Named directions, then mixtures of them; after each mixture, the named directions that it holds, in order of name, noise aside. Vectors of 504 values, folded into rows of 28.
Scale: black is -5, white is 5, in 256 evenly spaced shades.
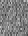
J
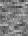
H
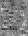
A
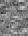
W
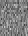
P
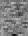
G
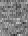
G, H, J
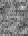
A, J, W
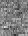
A, G, P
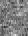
G, H, P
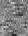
G, H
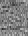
A, J, W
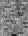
G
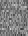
A, J, P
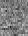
A, G, P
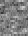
W
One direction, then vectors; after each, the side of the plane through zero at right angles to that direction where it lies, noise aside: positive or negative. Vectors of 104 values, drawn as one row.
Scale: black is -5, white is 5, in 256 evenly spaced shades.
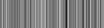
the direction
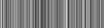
negative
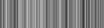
positive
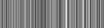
negative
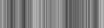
positive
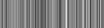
negative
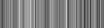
negative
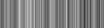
negative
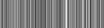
negative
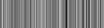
positive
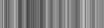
negative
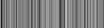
negative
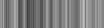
negative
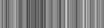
negative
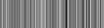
positive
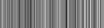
positive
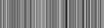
positive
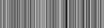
positive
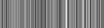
negative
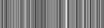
negative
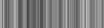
negative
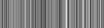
negative
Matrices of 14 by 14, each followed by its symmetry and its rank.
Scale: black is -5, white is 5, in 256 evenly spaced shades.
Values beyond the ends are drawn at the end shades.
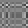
neither, rank one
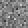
antisymmetric, full rank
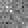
symmetric, rank three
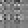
antisymmetric, rank two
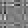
antisymmetric, rank two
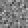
antisymmetric, full rank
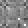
symmetric, rank three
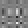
neither, rank one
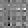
antisymmetric, rank two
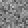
neither, full rank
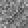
symmetric, full rank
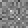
symmetric, rank three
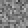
neither, full rank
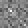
symmetric, rank three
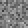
neither, full rank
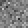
symmetric, full rank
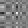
neither, rank one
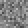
neither, full rank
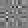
antisymmetric, rank two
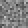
antisymmetric, full rank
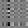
neither, rank one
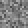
antisymmetric, full rank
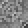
symmetric, full rank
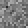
symmetric, full rank
